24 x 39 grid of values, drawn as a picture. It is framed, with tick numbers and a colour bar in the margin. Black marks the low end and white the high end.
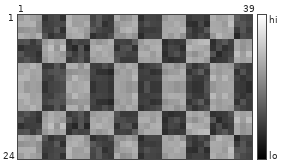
The histogram has two humps. It is mirror symmetric from top to bottom. A checkerboard runs through the table. The ninth with the highest average is the middle left. No overall slope runs across the table.
